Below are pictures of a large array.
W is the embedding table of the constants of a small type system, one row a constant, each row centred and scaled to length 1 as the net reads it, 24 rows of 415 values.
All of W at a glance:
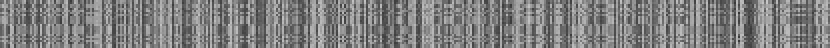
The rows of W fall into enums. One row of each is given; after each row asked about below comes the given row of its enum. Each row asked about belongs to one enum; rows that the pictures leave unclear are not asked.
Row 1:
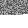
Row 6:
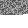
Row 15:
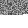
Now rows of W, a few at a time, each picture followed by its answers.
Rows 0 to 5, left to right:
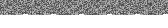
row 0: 1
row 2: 6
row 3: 6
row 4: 1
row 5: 15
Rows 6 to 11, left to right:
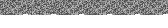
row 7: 1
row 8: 6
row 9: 6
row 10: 6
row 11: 6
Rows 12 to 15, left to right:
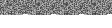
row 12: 1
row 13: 15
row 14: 15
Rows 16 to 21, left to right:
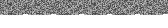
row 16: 15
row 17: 1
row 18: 6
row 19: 15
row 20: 6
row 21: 1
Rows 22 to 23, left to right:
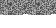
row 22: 15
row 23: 15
